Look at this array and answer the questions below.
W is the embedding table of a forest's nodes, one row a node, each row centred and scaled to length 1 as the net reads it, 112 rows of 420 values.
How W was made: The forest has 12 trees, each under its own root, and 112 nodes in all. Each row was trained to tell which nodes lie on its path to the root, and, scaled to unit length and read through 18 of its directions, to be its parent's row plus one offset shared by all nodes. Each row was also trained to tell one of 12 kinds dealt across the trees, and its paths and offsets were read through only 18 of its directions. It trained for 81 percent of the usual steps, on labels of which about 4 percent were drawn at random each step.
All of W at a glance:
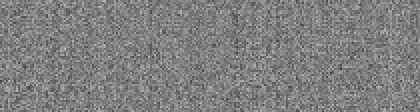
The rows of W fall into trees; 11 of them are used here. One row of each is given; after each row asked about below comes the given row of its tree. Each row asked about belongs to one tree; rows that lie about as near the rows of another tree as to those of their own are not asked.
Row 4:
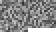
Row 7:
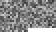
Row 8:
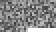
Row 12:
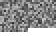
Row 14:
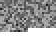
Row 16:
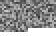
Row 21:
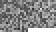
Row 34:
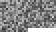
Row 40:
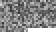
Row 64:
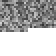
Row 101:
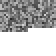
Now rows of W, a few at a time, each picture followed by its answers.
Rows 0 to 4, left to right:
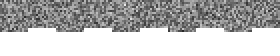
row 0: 4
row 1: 34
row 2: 4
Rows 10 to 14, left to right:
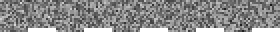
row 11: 16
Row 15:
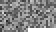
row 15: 14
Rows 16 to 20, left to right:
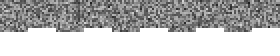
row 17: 4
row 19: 64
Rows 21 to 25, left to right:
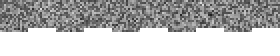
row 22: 64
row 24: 40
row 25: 4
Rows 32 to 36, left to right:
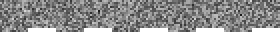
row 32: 14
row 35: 14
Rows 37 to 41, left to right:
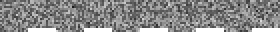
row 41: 14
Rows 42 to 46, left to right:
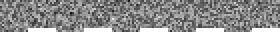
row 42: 40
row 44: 64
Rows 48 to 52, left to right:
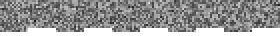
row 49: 34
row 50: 34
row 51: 4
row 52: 40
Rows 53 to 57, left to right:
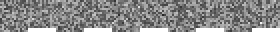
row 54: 34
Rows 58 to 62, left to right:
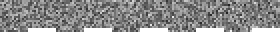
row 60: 34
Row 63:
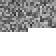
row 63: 21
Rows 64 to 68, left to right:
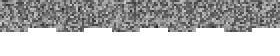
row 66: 4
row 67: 64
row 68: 4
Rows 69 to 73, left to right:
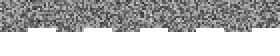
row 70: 12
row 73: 34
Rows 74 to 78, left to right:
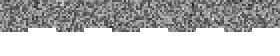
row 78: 64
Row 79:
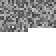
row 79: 4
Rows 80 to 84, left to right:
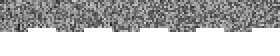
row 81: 16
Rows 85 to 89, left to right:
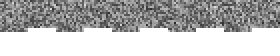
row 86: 12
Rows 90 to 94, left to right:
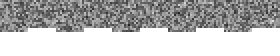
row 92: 14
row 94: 14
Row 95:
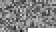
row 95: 40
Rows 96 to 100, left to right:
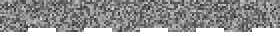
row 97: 14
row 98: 4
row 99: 14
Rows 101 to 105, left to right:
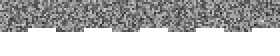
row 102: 34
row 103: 14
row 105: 40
